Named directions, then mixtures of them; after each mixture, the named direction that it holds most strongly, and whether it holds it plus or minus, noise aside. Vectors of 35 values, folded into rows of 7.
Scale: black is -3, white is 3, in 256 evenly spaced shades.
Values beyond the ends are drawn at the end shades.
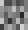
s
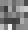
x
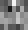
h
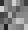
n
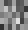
x, minus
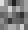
h, minus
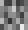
s, plus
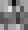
h, minus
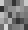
n, minus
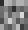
s, minus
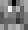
h, minus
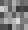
x, minus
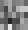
x, plus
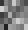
n, plus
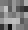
x, minus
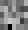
x, minus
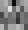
h, minus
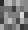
s, minus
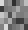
n, minus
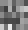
x, plus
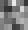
h, plus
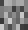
s, minus
